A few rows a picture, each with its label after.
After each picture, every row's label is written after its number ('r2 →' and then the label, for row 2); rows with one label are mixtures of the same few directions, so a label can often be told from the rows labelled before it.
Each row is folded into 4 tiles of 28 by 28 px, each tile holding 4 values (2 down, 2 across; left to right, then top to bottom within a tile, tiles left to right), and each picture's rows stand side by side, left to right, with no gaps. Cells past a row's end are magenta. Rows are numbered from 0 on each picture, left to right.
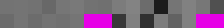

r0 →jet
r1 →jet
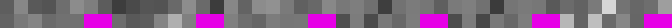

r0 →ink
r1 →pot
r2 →ink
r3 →jet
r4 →jet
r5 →jet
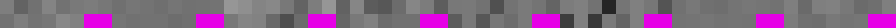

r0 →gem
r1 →gem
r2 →pot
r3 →ink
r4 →jet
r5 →jet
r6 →ink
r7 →ink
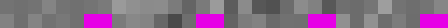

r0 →jet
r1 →pot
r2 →ink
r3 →jet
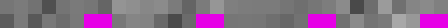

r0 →jet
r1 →pot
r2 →pot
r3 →gem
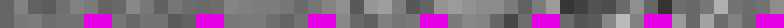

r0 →ink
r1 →gem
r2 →pot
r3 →ink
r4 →pot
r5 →pot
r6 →jet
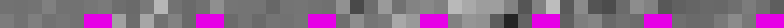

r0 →jet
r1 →jet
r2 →jet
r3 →gem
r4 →pot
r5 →ink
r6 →pot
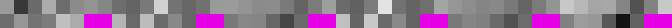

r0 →gem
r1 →jet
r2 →pot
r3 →jet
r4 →pot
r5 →pot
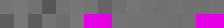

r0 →jet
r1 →gem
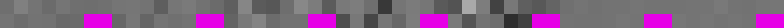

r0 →gem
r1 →jet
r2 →ink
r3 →jet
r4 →gem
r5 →pot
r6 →jet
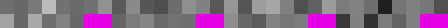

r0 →jet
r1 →ink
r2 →ink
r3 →jet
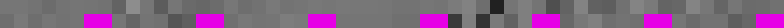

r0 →jet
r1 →gem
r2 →gem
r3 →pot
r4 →jet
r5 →ink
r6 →gem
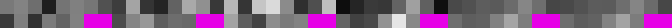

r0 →jet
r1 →ink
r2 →ink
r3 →pot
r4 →pot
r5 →pot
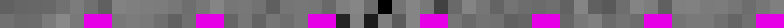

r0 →pot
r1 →pot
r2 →jet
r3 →jet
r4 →gem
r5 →ink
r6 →pot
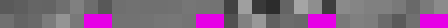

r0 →pot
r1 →pot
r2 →ink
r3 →pot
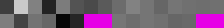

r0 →gem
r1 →gem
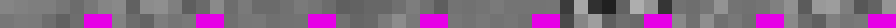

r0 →pot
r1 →ink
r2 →ink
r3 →pot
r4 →jet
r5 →ink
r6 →jet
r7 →ink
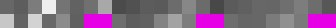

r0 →jet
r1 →pot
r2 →pot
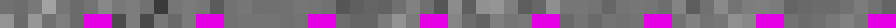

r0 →jet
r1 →jet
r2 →ink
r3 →pot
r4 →ink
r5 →jet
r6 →gem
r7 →pot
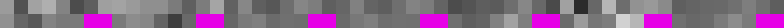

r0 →ink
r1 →pot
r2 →ink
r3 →ink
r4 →pot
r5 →gem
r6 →pot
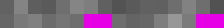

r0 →ink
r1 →pot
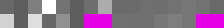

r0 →jet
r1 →pot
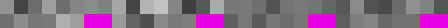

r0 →gem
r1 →ink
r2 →jet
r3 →ink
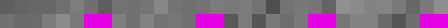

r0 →pot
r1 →jet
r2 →jet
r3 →pot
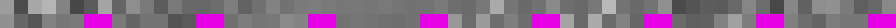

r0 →ink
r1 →gem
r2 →gem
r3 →pot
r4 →jet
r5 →jet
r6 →pot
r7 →ink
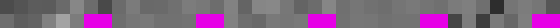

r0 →pot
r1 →ink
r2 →ink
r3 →ink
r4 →jet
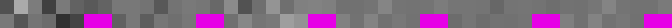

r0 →gem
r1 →jet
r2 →gem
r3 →jet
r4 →jet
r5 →jet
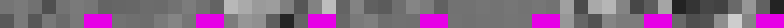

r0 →jet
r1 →pot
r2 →pot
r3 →ink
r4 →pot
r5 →ink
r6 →pot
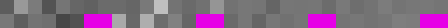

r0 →gem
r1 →jet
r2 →jet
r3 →gem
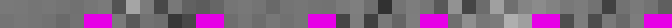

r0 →pot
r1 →gem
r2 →jet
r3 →jet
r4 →gem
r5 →jet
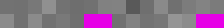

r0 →jet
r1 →gem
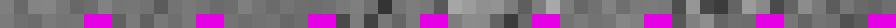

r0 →ink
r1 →jet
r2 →gem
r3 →jet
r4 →pot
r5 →gem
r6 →ink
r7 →gem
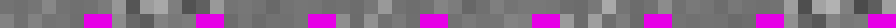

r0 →jet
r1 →ink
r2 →jet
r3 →jet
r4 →gem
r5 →jet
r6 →gem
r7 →ink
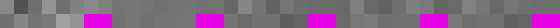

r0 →gem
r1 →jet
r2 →gem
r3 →ink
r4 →gem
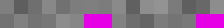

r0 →gem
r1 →ink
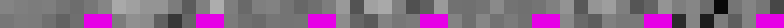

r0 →pot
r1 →pot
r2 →ink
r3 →ink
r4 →jet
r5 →ink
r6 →jet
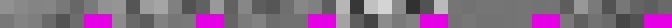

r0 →pot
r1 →ink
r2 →ink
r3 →ink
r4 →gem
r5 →gem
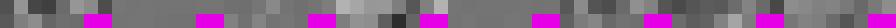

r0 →ink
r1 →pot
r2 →jet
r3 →pot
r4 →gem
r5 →ink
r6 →pot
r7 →pot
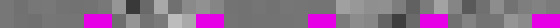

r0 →ink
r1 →gem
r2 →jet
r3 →pot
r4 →gem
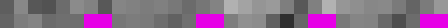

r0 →ink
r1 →pot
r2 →pot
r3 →pot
